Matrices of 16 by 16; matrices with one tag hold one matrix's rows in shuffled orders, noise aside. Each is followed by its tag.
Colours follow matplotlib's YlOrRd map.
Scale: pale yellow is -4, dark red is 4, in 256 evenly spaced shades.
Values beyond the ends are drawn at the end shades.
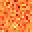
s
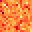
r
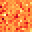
r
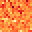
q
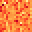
r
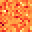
r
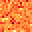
q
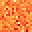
s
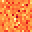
s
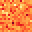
q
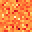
s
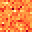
q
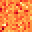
r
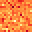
q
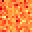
r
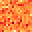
q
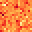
r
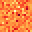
s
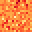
s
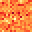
q
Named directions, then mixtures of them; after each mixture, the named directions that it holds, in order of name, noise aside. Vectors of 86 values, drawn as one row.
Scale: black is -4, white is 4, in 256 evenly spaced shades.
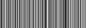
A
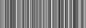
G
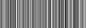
A, G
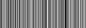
A, G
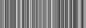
G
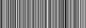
A, G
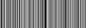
A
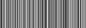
A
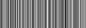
A, G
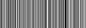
A, G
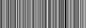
A, G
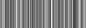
G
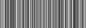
G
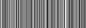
A, G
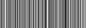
A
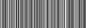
A, G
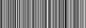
A, G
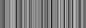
G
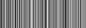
A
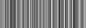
G
